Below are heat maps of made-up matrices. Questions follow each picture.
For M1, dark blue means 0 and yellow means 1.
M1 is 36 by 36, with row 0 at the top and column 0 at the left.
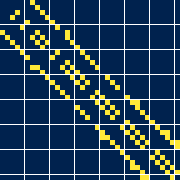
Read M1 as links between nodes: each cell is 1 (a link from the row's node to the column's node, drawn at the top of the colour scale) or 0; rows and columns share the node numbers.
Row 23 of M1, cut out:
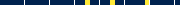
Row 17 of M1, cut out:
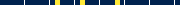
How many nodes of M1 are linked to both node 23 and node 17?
0
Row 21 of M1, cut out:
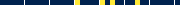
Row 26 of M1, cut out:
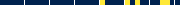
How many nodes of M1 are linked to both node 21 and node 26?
2
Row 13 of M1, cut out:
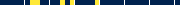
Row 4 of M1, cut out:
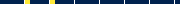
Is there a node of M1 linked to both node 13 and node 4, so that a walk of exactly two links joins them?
no
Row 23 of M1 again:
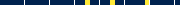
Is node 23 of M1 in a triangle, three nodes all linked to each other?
no
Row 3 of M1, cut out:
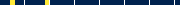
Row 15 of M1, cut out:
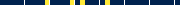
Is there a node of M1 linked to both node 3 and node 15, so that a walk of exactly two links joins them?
yes
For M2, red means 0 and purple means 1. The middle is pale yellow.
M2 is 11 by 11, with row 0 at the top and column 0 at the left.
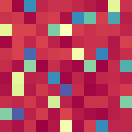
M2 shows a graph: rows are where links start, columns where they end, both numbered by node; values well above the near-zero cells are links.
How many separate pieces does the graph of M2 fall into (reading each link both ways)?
2
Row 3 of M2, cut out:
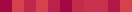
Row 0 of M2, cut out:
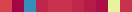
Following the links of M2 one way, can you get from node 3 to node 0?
no
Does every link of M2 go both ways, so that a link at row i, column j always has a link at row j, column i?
yes
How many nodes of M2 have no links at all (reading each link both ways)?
1
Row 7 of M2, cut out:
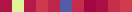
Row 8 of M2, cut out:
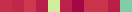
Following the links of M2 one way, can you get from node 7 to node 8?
yes
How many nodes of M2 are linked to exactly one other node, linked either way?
0
